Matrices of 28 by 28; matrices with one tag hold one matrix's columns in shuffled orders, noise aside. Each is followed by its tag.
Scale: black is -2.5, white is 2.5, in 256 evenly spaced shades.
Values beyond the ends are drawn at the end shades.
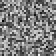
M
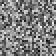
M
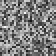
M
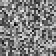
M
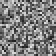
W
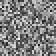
W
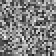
M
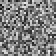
W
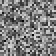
M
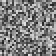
M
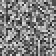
M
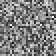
W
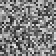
W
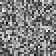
M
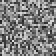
W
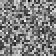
W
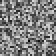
M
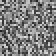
W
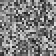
M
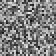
W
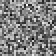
W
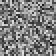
W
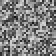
M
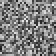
W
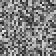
M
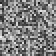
M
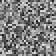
W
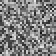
W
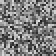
W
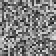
M
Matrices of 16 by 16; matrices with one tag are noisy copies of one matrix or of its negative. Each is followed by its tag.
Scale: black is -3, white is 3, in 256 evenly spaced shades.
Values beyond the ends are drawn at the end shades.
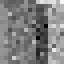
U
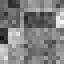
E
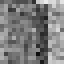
U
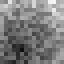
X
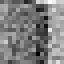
U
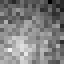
X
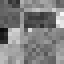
E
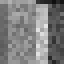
U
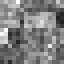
E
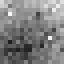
X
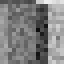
U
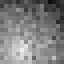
X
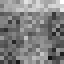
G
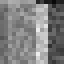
U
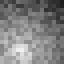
X
